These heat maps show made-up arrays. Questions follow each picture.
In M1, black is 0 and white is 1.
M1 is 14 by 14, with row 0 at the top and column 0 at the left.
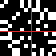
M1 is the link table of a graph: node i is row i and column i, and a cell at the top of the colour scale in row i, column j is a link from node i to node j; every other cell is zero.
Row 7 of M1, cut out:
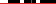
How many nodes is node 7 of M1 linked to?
4
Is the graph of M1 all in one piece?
yes
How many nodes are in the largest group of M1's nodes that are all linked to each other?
5
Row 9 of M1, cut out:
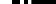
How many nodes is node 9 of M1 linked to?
5
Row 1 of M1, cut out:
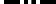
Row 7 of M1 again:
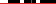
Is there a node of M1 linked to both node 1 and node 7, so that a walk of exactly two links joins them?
yes
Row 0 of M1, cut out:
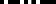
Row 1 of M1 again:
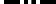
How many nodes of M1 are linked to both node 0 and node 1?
3
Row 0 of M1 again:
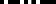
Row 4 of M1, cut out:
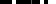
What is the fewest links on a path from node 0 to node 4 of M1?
5
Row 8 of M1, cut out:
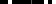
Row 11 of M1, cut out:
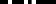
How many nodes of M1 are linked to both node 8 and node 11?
1
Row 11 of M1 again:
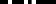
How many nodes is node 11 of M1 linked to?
3
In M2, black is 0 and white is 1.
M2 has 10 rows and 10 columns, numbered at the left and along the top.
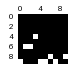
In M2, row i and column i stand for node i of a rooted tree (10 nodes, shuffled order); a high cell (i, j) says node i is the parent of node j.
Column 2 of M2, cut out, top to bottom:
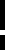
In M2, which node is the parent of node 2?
6
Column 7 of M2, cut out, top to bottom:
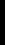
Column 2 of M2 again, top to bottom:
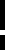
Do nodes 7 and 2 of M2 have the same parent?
no
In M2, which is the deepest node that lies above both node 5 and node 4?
9
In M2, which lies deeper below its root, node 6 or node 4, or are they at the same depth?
node 4
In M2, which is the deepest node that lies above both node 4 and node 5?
9
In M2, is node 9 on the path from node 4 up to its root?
yes
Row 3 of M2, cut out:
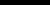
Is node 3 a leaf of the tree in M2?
yes
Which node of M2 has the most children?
9
